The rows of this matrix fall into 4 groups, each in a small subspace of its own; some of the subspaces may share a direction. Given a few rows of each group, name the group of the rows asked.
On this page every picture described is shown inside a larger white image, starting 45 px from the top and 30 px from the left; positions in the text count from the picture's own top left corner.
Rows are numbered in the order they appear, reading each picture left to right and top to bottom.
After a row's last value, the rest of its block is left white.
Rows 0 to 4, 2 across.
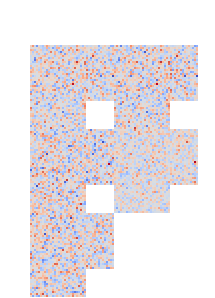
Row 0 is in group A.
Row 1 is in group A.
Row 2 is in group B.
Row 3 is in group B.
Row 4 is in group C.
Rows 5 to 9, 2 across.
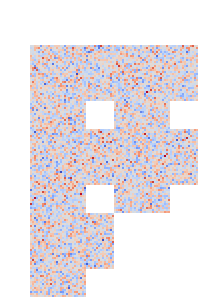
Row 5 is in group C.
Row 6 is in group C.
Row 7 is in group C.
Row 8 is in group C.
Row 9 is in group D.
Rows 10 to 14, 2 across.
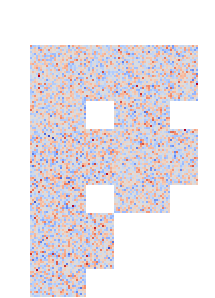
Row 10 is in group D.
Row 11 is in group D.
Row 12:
C
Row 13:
C
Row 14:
B
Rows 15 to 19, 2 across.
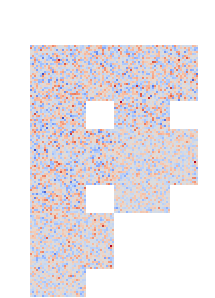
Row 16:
B
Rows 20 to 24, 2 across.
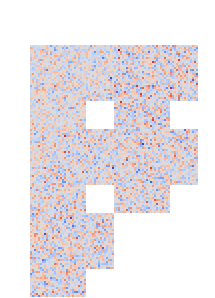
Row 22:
D
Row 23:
C
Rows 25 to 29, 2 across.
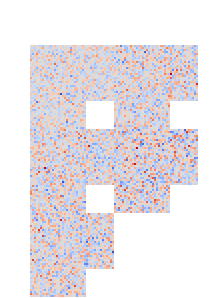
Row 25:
C
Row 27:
D
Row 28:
C
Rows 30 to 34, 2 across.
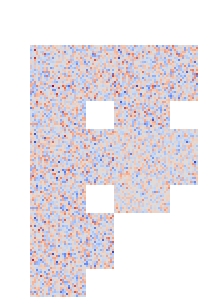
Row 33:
B
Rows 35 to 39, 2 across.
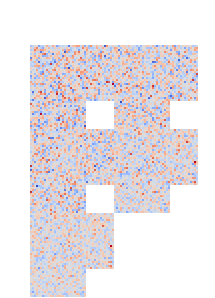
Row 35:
D
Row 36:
B
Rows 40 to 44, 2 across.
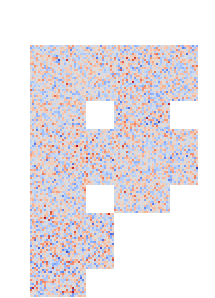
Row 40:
C
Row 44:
C
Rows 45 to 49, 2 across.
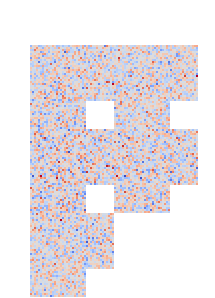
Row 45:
D
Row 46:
A
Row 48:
D
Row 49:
A
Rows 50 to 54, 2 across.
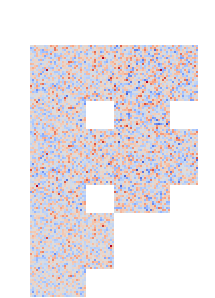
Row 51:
C
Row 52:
B
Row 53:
A
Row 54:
B
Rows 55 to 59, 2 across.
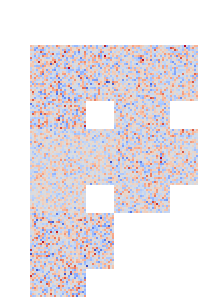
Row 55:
D
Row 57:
B
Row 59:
D
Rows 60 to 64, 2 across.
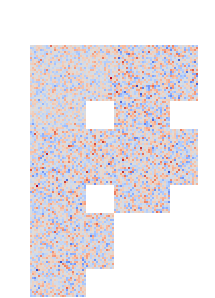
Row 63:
D
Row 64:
C
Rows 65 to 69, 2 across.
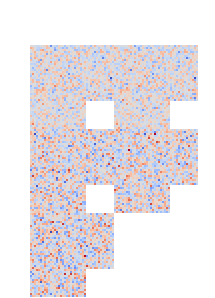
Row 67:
B
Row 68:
C
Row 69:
D
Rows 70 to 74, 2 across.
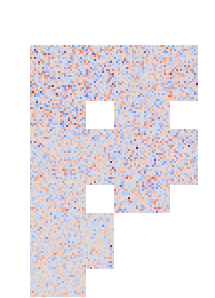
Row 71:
A
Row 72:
B
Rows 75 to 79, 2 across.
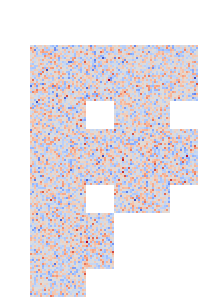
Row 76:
B
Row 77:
D
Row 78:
D
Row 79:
A
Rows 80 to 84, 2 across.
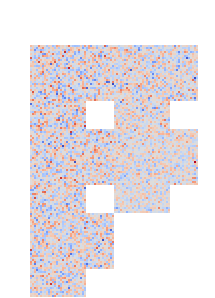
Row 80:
D
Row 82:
C
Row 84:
D
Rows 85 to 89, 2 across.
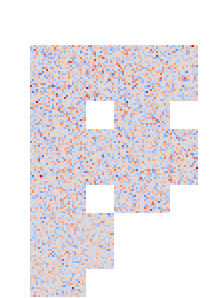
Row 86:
C
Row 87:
D
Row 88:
A
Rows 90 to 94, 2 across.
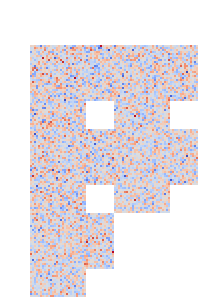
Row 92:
B
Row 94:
A
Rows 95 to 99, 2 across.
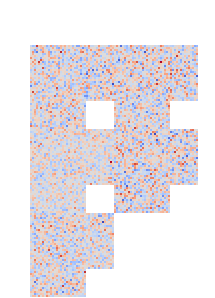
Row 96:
A
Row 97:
B
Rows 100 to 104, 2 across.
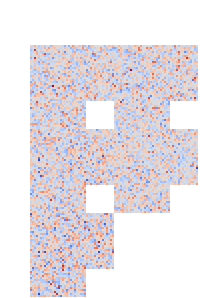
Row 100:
A
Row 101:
B
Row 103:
D
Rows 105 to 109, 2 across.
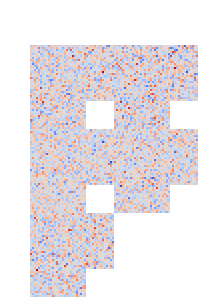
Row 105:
C
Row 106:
C
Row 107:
B
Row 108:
C
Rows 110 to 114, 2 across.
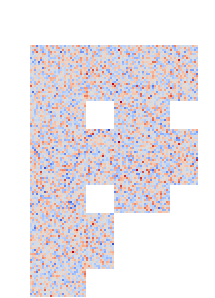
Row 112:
C
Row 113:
A
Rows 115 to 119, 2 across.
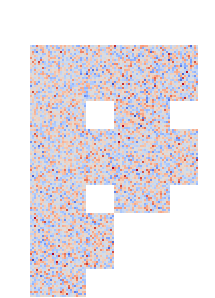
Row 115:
A
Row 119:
B
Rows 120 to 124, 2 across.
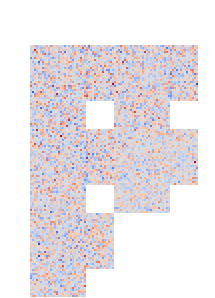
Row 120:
A
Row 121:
A
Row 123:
B
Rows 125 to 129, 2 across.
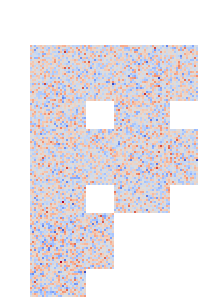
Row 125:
D
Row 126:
C
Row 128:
A
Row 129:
C
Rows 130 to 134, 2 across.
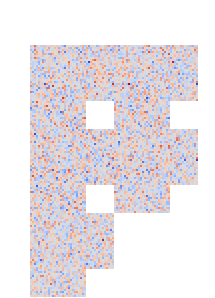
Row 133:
A
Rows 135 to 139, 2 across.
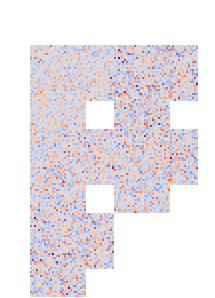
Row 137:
D
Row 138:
A
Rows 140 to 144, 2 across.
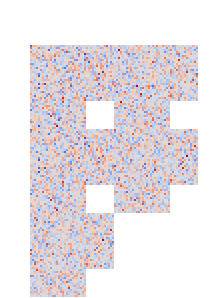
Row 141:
B
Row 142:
D
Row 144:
D
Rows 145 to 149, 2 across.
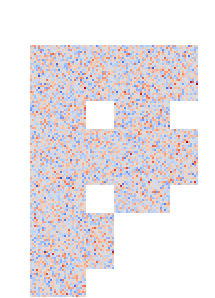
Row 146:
D
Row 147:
C
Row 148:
B
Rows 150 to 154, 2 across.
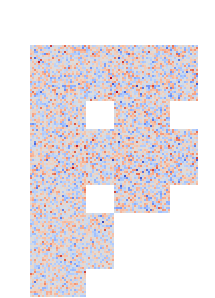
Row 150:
B
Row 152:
A
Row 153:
A
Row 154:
C
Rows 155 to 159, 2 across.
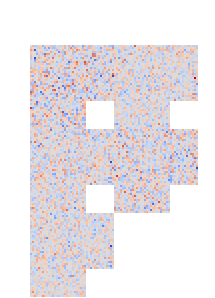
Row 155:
A
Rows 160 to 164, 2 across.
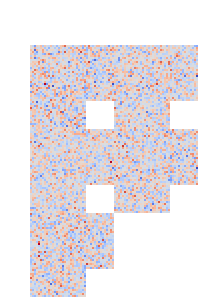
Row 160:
D
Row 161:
A
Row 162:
B
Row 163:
A
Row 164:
D
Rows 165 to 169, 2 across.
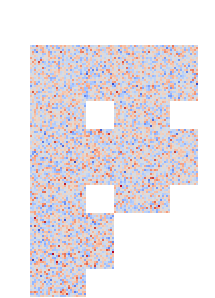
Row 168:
C
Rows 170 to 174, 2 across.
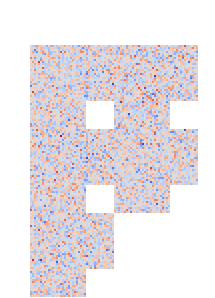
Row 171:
C
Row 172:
A
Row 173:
C
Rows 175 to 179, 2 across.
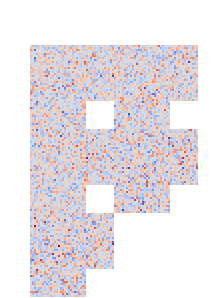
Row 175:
A
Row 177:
A
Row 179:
A
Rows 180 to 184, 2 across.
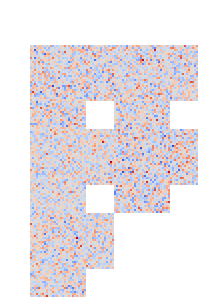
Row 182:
B
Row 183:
D
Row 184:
C
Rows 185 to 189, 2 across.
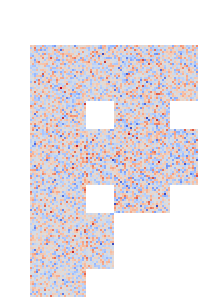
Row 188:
C
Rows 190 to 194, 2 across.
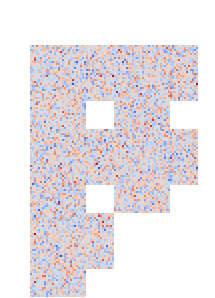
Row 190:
A
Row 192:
D
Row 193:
A
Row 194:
C
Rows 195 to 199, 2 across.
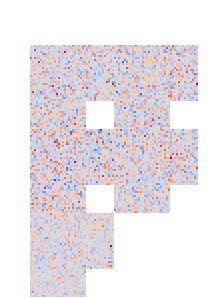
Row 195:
D
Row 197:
C
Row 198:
A
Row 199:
B
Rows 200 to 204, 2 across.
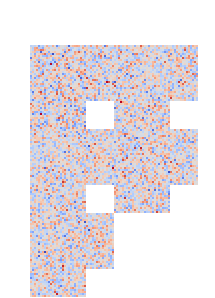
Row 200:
D
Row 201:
D
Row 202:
D
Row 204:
D
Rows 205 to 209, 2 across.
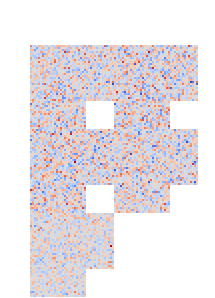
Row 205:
D
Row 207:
C
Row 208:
B
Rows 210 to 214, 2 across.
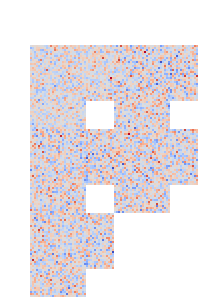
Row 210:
B
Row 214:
A
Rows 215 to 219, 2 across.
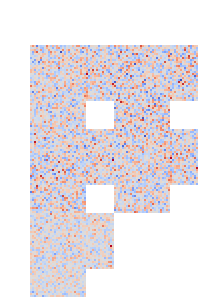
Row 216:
D
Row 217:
A
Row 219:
B
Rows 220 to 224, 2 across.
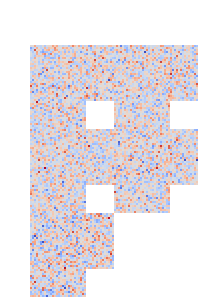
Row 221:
A
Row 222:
D
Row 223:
A
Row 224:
C
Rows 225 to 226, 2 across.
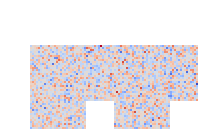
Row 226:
A
